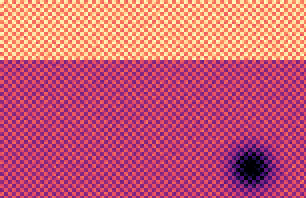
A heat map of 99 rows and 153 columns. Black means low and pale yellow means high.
Seam: horizontal, 30% of the way down, the top part higher. Dips: one, in the bottom right. Ninth with the lowest average: bottom right.
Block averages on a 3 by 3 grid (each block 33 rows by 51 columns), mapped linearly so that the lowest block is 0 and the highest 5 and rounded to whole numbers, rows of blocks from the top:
555
111
110
